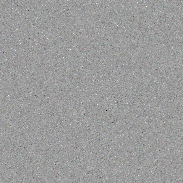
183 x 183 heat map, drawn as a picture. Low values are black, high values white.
A few values lie far out on both sides of the bulk. The texture is fine-grained noise. No overall slope runs across the table. There are no regular stripes. On average the colour sits 60% of the way up the scale. There is no seam.
